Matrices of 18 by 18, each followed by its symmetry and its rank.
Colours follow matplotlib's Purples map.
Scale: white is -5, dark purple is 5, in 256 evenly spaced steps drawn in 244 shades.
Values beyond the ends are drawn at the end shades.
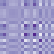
symmetric, rank one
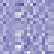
neither, rank three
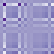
symmetric, rank one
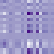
neither, rank one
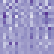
neither, rank three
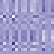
neither, rank two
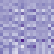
neither, rank two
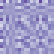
antisymmetric, rank two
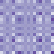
symmetric, rank one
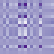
neither, rank one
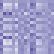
neither, rank two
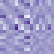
antisymmetric, rank two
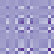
symmetric, rank one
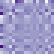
antisymmetric, rank two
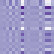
neither, rank one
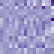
neither, rank three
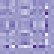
antisymmetric, rank two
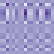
neither, rank one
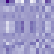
neither, rank two
